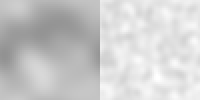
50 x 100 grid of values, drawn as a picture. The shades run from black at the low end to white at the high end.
The table splits into one row of 2 panels. Panel 1,1: high, smooth. Panel 1,2: very high, blotchy, faint in contrast.
